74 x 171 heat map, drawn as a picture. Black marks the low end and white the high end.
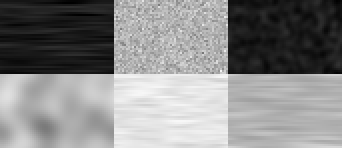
It is made of 2 by 3 panels. Panel 1,1: very low, streaked across, faint in contrast. Panel 1,2: high, fine-grained. Panel 1,3: very low, blotchy, faint in contrast. Panel 2,1: high, smooth. Panel 2,2: very high, streaked across, faint in contrast. Panel 2,3: high, streaked across, faint in contrast.
